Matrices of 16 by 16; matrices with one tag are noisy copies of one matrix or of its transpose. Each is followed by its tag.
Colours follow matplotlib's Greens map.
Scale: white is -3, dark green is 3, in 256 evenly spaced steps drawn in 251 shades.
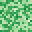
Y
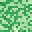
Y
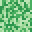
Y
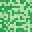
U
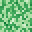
Y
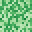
Y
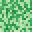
Y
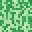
U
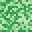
Y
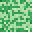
U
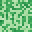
U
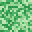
Y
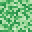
Y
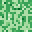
U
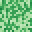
Y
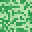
U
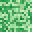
U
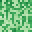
U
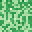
U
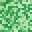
Y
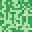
U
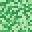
Y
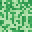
U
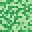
Y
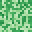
U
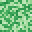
Y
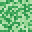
Y
